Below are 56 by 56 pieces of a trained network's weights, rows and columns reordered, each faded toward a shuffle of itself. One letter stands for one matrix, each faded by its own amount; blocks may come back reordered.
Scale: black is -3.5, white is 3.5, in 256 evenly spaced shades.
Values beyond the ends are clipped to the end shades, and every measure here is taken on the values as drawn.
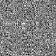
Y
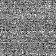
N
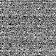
N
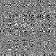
Y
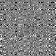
Y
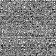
N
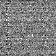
N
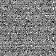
N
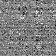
N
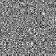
Y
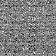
N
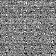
N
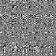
Y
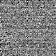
N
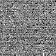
N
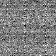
N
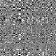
Y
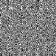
Y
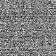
N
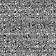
N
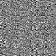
Y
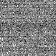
N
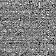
N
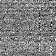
N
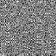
Y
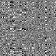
Y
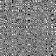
Y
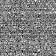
N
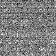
N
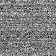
N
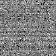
N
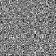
Y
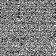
N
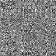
Y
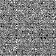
N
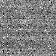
N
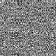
Y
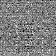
N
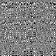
Y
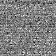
N
